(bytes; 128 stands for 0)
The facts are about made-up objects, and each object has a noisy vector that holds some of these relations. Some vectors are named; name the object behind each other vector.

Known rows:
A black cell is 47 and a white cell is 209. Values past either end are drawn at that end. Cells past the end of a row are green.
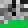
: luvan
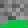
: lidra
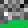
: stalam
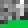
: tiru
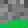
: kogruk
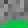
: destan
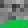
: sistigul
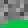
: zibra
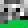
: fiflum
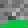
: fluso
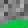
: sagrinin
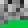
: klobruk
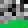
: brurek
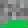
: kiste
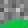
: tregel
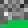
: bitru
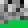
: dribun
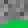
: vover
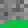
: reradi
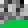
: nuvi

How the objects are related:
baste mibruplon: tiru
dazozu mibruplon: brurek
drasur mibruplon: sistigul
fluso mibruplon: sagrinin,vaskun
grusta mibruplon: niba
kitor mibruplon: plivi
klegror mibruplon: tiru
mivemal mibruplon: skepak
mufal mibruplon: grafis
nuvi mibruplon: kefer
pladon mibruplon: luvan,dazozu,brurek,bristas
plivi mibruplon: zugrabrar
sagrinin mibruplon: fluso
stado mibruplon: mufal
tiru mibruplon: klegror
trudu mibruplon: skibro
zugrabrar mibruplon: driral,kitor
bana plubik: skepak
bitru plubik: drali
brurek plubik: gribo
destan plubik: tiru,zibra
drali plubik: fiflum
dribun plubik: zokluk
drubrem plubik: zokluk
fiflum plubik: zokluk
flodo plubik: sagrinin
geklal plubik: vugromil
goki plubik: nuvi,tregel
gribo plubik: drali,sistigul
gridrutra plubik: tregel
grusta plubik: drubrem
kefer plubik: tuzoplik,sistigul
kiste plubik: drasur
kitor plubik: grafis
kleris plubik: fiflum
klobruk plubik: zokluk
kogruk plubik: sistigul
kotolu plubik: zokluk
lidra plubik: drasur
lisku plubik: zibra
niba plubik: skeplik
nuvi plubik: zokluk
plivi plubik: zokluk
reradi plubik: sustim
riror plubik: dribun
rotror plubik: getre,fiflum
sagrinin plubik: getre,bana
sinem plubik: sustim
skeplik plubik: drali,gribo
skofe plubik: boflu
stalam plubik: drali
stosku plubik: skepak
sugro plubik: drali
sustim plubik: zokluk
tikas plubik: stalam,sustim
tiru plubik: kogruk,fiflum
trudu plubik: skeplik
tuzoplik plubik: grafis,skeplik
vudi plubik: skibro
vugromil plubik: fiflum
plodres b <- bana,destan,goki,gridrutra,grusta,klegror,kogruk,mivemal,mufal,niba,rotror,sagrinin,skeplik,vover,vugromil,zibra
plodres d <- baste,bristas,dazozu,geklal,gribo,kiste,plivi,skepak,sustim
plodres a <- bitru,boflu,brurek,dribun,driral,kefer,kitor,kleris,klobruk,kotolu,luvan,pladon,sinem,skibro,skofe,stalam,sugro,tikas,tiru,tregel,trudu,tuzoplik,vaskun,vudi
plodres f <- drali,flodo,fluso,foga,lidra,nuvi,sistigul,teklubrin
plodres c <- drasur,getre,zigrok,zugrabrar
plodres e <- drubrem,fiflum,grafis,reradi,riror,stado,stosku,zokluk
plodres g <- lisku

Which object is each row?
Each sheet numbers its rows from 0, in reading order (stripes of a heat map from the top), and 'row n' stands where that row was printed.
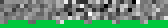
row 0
grafis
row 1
vaskun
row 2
bristas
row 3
gribo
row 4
zokluk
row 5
drasur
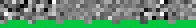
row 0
skeplik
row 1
drubrem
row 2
stosku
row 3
zugrabrar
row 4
kitor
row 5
drali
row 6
stado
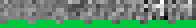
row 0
tikas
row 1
goki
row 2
niba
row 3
kefer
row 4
driral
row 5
vugromil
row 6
rotror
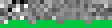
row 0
pladon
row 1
getre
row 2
sinem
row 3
skepak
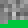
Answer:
baste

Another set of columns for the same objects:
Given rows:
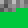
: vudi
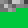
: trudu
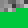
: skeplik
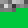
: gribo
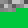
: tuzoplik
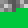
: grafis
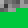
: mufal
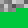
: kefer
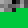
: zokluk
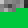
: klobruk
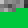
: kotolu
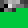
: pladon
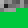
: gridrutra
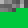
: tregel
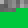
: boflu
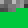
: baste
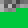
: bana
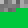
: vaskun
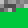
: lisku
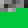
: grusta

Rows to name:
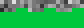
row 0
kiste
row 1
getre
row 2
kitor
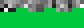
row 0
luvan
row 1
sustim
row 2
sistigul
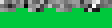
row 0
plivi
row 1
skepak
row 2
stalam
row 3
bristas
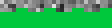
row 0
tiru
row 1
kogruk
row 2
drasur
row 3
geklal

